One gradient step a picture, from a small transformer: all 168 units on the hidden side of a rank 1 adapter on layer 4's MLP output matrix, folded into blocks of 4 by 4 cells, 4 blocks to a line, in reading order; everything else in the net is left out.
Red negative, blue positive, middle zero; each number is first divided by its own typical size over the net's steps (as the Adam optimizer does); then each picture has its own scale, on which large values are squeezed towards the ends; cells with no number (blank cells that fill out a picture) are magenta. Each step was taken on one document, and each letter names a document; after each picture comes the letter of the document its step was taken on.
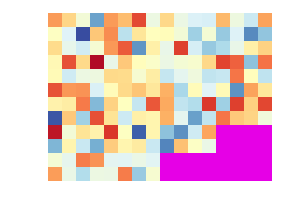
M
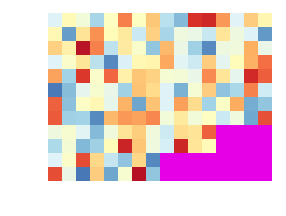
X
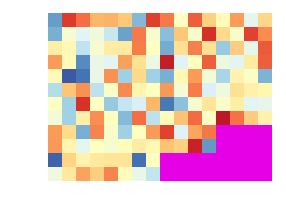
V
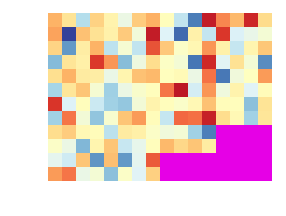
X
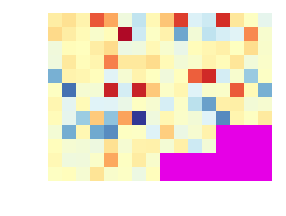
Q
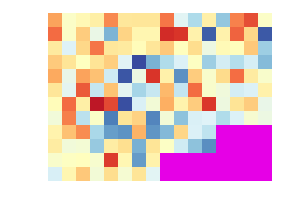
V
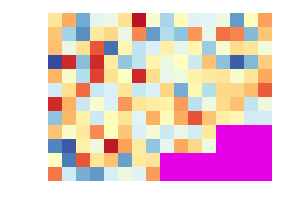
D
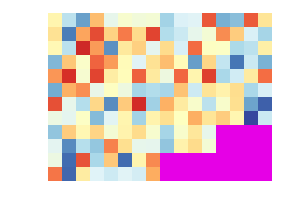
D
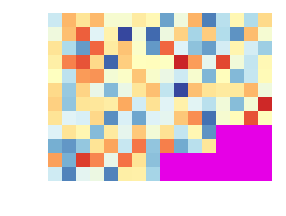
M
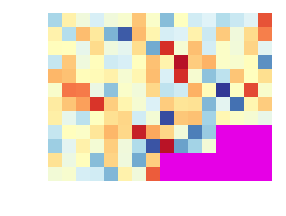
M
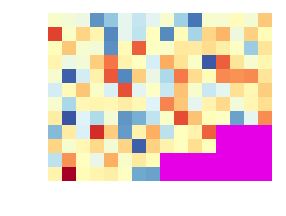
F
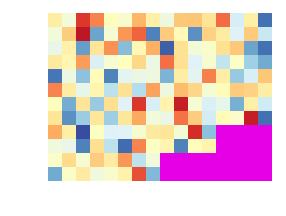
X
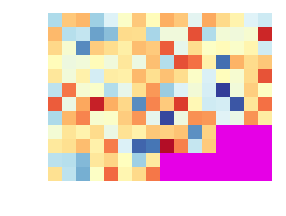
M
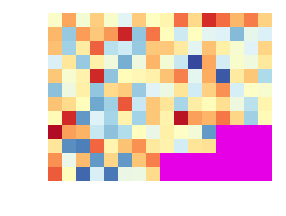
X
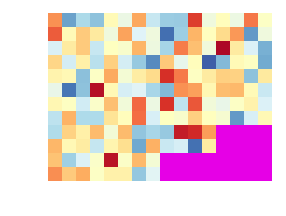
V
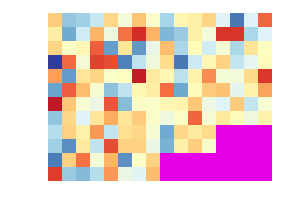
D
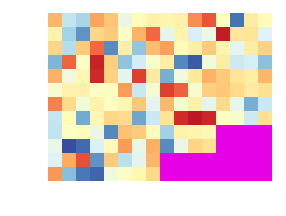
D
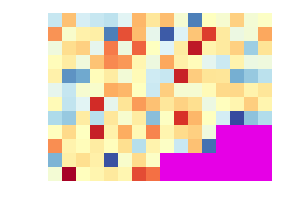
F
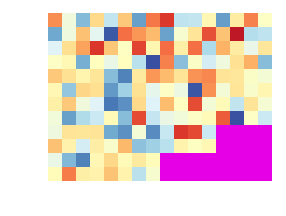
V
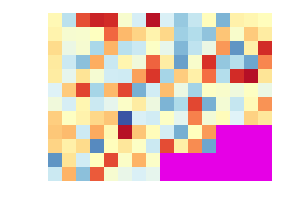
V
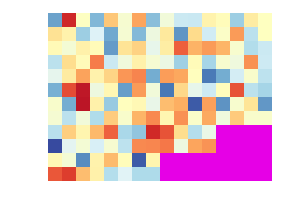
V
